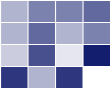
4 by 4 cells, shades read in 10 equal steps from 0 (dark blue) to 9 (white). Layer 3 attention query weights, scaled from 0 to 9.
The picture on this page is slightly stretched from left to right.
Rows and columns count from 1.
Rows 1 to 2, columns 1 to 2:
6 4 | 6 3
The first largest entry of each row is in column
1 1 3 4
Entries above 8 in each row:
0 0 0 1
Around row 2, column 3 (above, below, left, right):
4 8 3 4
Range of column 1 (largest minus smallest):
6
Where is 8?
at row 3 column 3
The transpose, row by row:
6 6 7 1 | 4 3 2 6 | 4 6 8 1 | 3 4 0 9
